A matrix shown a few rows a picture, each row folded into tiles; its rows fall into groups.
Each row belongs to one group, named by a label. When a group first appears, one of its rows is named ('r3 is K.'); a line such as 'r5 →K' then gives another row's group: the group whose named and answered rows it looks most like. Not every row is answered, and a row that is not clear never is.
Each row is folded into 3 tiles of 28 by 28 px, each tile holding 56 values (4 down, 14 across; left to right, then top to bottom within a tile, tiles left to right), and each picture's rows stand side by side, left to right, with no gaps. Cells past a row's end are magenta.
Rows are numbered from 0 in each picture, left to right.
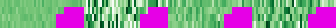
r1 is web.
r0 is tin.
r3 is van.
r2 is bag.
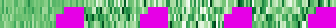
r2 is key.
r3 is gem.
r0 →bag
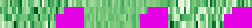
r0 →van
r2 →key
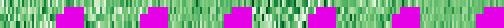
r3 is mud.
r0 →web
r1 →key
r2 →bag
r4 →gem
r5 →bag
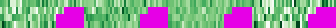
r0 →key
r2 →key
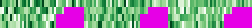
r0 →mud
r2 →key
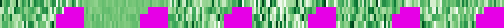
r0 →mud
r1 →gem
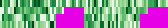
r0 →mud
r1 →web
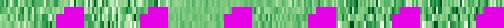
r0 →bag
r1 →web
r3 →gem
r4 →van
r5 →van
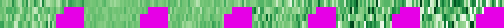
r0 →key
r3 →gem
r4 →van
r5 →mud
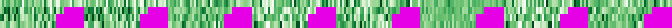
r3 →key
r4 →web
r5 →bag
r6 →key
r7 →gem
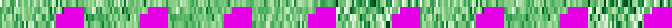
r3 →key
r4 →mud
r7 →mud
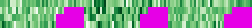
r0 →key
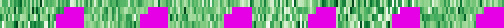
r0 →van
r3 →key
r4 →mud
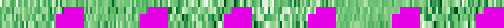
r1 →bag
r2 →gem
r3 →key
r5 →van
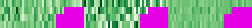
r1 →mud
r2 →bag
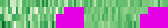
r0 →key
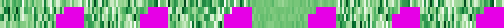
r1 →web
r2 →mud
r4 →web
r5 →web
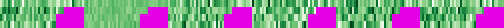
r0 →tin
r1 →bag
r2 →van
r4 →van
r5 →tin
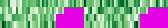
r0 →key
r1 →mud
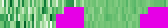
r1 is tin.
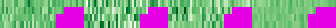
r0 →bag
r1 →web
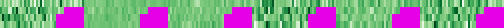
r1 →tin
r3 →van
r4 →key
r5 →van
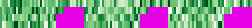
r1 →gem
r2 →mud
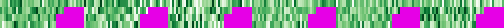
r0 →van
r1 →mud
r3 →key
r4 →gem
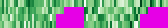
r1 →gem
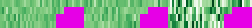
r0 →gem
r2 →web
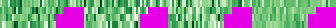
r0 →van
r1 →mud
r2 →web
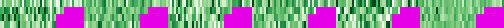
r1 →van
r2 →web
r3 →mud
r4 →mud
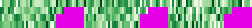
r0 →gem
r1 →mud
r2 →web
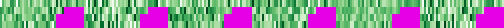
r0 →gem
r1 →web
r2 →tin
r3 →mud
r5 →web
